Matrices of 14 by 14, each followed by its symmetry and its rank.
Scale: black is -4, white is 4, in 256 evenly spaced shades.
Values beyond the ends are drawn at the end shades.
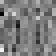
neither, rank three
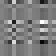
neither, rank one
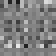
neither, rank three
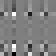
neither, rank one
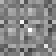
symmetric, rank three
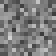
neither, full rank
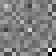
symmetric, rank three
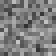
neither, full rank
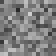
neither, full rank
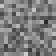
neither, full rank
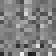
neither, rank three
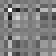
symmetric, rank one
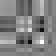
symmetric, rank one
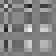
symmetric, rank one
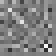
symmetric, rank three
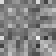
symmetric, rank three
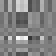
neither, rank one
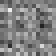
neither, rank three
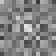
symmetric, rank three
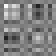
symmetric, rank one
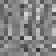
neither, rank three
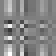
neither, rank one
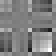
symmetric, rank one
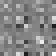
symmetric, rank three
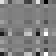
neither, rank one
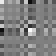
symmetric, rank one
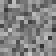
neither, full rank
